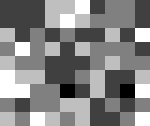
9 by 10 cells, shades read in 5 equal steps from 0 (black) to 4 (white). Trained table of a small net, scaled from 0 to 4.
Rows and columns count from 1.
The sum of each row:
19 20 19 22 19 22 21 19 25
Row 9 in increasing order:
1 1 2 2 2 3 3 3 4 4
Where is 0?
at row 7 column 5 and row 7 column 9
